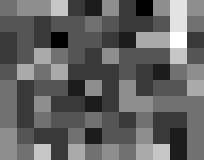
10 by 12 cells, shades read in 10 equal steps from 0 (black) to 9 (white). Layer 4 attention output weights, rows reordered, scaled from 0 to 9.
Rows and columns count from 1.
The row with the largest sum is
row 10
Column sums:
36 33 40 32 29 27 32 30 35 36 47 41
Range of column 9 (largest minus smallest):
6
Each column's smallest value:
2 2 2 0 1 1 2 1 0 1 1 2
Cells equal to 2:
30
